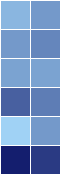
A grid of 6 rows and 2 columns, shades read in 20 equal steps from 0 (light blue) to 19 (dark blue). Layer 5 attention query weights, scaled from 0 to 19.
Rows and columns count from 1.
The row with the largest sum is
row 6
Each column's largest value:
19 16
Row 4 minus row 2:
6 1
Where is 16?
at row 6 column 2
